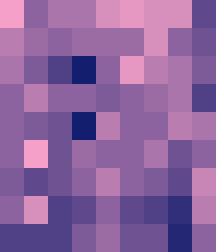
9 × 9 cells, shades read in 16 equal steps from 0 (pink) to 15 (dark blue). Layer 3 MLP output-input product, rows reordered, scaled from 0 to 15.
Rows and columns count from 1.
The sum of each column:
56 56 79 79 51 55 54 69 64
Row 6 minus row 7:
-1 -10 0 -1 3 0 -3 -1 4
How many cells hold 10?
5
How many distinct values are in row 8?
6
